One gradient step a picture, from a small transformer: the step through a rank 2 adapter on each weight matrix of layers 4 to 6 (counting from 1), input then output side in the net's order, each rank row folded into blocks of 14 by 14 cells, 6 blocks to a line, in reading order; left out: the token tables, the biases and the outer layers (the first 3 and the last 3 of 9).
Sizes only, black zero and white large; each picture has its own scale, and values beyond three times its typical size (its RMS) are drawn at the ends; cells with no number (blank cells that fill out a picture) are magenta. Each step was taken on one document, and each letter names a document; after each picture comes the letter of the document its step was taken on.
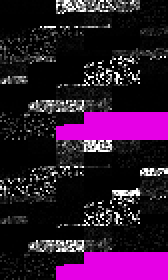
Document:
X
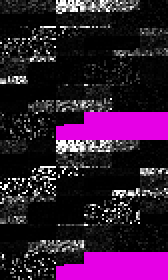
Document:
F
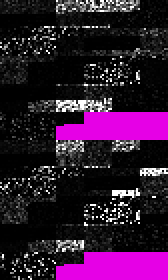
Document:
F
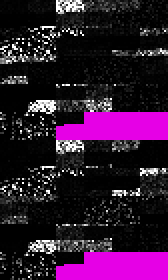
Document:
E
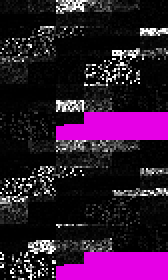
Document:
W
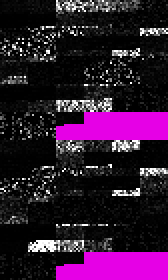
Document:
E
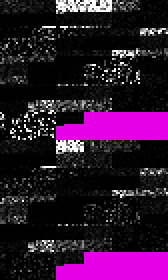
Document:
F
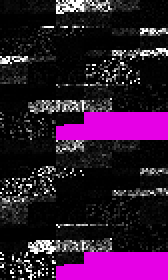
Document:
W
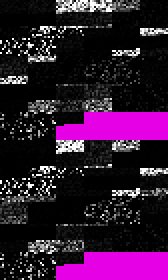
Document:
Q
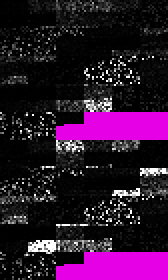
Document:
E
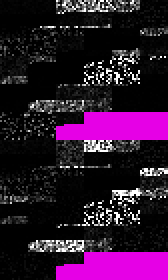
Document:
X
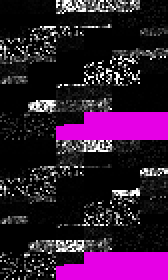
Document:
X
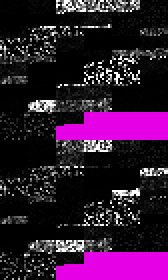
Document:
X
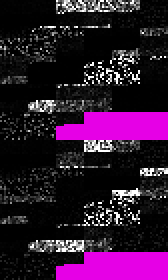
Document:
X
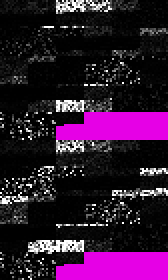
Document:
W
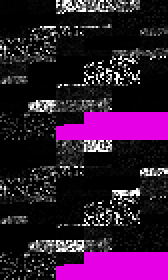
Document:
X
